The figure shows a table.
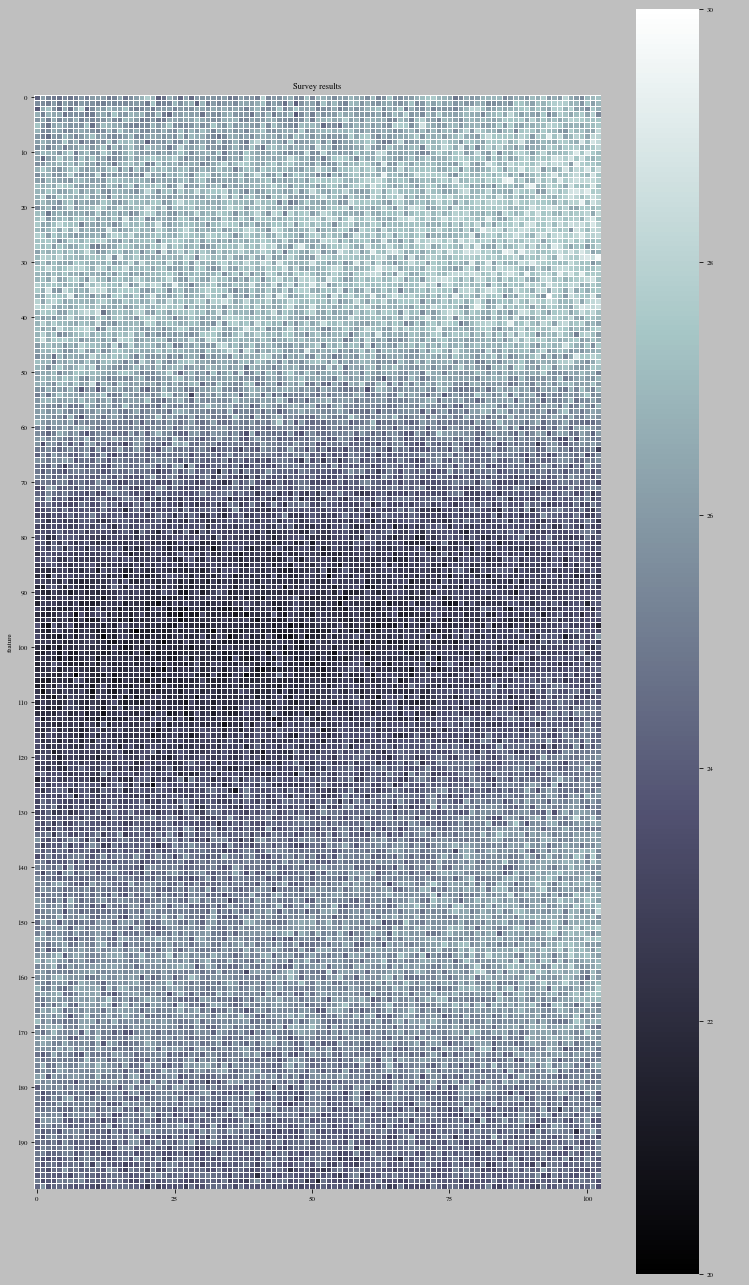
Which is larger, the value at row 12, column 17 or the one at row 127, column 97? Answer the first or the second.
the first
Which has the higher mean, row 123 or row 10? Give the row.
10
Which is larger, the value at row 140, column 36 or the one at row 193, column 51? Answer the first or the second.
the first
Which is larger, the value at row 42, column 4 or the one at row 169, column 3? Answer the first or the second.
the first
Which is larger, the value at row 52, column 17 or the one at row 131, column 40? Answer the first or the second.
the first
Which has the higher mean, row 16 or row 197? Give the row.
16
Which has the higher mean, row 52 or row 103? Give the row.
52
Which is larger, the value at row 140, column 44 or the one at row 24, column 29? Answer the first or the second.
the second
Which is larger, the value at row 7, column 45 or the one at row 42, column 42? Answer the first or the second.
the first
